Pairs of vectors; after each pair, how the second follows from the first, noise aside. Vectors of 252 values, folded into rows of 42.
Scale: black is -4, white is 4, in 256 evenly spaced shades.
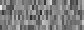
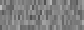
shrunk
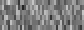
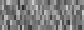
copied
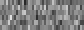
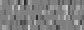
partly zeroed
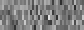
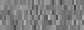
shrunk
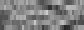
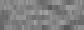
shrunk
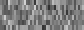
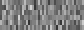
shuffled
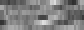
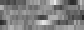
copied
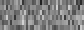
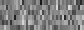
copied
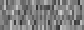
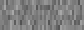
shrunk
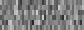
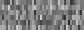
shuffled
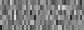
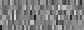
copied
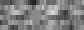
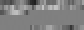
partly zeroed
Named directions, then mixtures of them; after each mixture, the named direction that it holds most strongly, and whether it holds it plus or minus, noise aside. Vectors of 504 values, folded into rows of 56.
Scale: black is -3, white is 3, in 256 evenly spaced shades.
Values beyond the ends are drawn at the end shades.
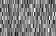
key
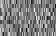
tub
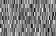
key, minus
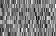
tub, minus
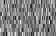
key, minus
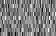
key, plus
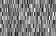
key, plus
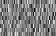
key, minus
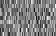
tub, minus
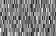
key, minus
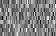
tub, minus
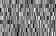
tub, plus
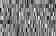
tub, plus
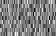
key, minus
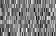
tub, minus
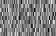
key, minus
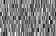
key, minus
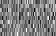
key, minus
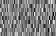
key, minus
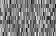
tub, plus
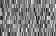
tub, minus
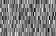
key, minus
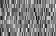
tub, minus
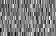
key, plus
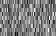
key, plus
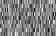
key, minus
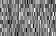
key, plus
